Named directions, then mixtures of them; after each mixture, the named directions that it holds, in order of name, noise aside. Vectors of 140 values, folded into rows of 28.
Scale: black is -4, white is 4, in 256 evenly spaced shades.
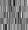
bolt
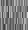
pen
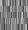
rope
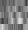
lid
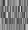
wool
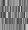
wool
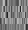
wool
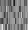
bolt, lid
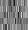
bolt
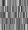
rope, wool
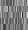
bolt, pen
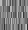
rope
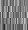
pen, rope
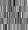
bolt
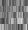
lid, rope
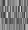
wool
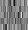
bolt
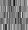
bolt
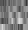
lid
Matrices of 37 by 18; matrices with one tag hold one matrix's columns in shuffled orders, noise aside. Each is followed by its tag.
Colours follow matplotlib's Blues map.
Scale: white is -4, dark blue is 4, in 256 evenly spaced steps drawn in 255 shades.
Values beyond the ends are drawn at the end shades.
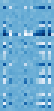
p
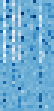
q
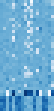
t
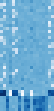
t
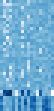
t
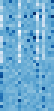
q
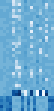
t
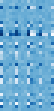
p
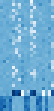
t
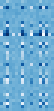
p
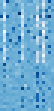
q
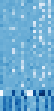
t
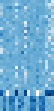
t
